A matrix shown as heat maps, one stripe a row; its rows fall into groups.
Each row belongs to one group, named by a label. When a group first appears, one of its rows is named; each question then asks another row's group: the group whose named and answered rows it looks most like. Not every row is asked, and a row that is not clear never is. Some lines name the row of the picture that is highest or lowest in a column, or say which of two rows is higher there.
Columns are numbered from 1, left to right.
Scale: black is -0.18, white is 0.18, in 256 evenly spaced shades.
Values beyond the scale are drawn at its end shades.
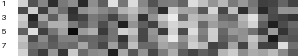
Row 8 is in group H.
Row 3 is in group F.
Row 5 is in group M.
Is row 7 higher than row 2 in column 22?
No
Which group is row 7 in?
F
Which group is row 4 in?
F
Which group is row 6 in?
F
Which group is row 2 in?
M
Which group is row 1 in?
F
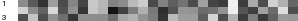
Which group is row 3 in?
M
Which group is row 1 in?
H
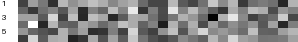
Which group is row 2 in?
F
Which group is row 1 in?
M
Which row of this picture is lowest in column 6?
6
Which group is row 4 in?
M
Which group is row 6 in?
M
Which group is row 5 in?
F
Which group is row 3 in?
H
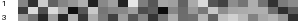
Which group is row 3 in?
H
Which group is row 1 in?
F
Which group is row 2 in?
M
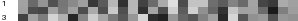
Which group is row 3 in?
M
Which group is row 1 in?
F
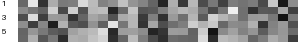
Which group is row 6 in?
H
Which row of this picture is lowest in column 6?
3
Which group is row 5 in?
H
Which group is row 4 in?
F
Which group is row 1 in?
M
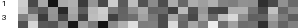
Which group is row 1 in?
F
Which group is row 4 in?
M
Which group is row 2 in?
H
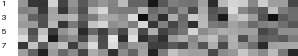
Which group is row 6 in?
F
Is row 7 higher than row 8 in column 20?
Yes
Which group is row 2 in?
H
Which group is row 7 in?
M
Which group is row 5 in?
F
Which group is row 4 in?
H
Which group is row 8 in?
H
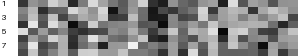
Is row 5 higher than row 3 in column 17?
Yes
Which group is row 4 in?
M
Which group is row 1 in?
M
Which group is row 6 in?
M
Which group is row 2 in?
H
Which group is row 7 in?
M
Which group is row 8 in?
M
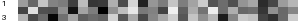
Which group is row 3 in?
F
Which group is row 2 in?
M
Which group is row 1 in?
F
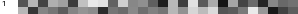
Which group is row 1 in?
M
